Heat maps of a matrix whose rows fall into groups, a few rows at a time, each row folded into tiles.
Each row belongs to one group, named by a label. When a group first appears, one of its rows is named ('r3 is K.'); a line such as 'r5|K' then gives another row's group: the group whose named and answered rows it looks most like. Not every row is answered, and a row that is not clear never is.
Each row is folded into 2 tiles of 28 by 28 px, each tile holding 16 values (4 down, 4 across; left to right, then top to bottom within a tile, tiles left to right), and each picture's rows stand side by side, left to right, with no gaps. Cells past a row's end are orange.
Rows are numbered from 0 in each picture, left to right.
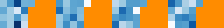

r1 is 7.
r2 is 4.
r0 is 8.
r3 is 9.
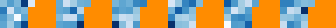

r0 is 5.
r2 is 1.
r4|9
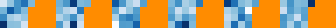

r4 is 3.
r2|9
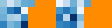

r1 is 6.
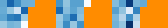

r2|8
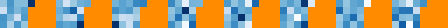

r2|1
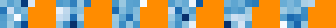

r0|5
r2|7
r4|1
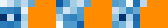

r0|6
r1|9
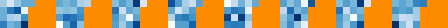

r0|4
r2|5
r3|9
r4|6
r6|5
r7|1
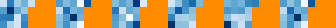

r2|5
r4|1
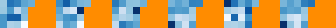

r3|1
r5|1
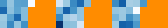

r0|7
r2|3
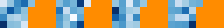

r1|5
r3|4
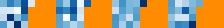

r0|8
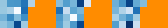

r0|8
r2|8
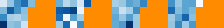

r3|7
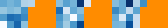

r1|5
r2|8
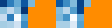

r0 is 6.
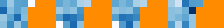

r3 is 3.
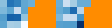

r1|4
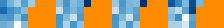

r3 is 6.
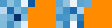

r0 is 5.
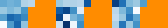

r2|3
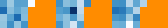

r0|7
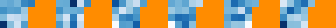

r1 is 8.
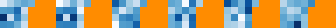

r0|6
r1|6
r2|9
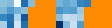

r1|1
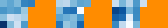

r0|1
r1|4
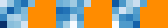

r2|9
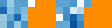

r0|7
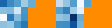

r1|6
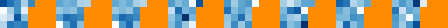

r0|3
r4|7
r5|4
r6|3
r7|5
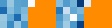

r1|5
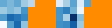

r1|6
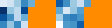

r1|9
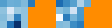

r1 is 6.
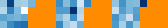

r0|3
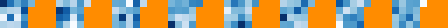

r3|1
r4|3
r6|9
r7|7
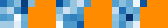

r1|9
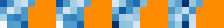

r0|9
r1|9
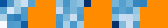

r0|9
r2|1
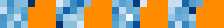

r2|5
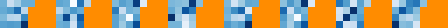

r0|4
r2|5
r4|4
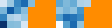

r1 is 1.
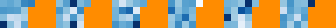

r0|1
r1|8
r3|7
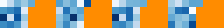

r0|6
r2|6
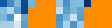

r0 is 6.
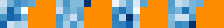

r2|6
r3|4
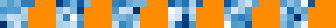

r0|1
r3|3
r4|9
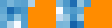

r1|3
